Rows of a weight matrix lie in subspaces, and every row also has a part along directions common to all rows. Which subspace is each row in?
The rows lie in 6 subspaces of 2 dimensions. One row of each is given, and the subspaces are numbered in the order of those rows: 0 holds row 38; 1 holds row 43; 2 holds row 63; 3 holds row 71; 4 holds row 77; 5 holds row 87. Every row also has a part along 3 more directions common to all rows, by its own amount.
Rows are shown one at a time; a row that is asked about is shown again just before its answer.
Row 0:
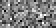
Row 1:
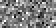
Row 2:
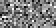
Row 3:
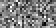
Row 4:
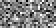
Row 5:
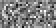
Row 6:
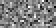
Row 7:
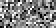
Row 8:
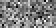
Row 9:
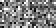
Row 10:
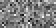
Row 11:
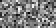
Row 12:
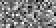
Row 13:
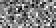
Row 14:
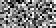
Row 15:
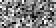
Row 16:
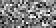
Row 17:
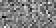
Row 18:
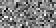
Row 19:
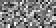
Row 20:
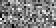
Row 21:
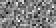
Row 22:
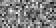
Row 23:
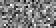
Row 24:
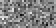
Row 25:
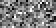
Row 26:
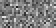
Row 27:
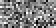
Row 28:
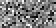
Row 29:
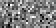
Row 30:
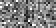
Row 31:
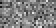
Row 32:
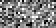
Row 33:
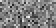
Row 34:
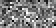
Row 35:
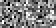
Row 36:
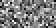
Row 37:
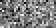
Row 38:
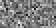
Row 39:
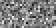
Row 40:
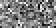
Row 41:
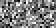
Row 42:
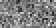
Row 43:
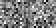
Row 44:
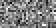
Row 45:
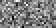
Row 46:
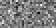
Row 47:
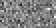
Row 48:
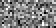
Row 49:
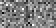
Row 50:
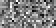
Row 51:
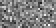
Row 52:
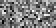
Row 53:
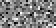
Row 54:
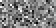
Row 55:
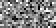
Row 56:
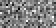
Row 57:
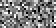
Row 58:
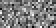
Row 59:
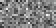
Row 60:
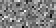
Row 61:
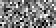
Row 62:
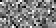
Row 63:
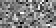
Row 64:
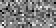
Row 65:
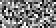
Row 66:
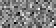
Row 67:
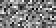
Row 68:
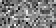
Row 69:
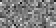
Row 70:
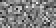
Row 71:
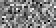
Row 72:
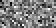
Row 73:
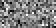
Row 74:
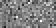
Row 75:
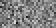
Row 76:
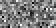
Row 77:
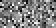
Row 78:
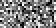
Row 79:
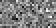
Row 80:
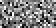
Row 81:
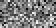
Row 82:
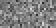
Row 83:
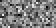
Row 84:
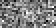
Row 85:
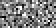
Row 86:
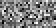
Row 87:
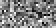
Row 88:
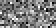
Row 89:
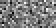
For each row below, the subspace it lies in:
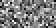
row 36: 0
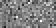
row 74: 0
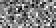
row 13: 3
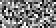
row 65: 5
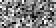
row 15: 4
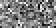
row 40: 2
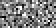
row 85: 3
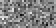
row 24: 1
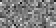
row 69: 4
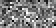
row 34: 4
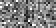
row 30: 1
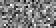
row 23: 3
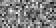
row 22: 3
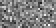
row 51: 5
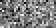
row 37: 1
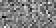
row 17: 3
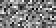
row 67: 0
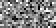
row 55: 2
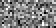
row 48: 0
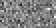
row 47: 0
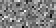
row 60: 5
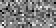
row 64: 1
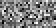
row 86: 5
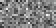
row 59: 1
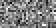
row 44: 0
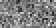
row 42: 3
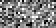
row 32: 4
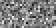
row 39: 5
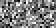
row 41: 5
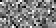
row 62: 4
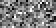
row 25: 2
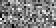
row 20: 3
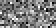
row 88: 2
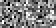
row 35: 5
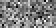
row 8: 1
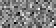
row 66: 2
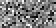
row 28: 4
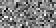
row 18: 5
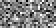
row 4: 2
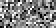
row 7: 5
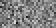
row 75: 4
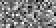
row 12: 2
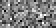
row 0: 5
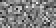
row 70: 3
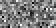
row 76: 2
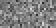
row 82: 2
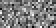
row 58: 2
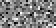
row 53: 2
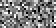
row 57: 0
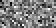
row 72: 0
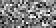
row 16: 5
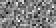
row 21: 4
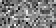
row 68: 4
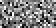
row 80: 5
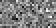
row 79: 2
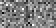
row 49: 1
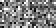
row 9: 1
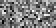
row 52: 5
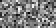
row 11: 3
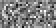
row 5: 5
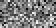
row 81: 1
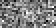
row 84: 4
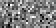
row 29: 5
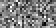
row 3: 4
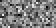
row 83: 3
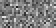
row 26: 3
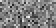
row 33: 4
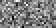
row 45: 5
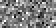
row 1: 2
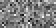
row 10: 1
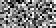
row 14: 0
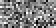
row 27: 1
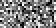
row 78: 0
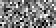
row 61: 1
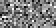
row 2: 3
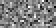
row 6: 2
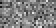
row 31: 1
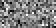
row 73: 0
